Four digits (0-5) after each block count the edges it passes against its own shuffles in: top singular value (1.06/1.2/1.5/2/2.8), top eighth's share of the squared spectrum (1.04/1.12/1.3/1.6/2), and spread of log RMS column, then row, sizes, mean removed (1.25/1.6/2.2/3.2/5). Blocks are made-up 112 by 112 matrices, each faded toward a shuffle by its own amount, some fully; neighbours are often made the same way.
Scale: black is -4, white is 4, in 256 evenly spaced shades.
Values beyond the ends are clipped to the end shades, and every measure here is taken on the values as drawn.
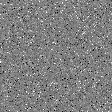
1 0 0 0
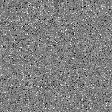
3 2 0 1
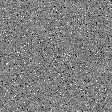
2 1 0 0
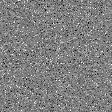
2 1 0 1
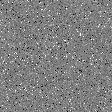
0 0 0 0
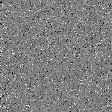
0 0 0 0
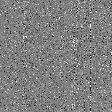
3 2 2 1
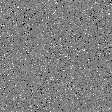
0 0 0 0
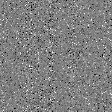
1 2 2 1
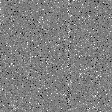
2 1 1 0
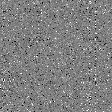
3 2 1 0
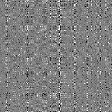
5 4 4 3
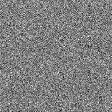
3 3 1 1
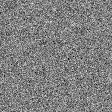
0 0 0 0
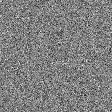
1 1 0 0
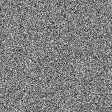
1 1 0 0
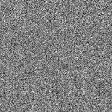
3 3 1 1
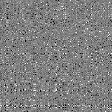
4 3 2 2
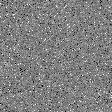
1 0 0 0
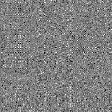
4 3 3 2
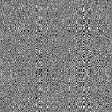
5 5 4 3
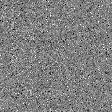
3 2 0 0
